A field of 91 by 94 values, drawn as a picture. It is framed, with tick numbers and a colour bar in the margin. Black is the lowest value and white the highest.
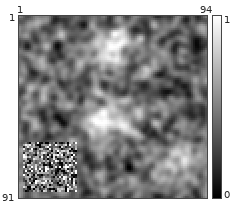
No overall slope runs across the table. An odd patch, rougher than its surroundings, sits in the bottom left. The bottom left is the roughest part. The texture is blotchy. Three bumps rise from the field.
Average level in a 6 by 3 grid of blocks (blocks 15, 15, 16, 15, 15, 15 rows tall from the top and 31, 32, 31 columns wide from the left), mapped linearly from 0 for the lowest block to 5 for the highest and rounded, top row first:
1 3 0
1 3 1
1 2 0
0 5 0
2 1 3
1 1 2
